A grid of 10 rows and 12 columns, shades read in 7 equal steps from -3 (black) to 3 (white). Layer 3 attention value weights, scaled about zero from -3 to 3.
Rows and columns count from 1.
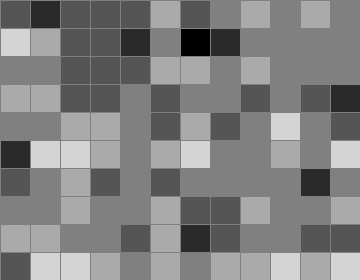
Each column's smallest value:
-2 -2 -1 -1 -2 -1 -3 -2 -1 0 -2 -2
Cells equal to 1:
28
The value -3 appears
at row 2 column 7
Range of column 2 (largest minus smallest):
4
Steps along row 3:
same down same same up same down up down same same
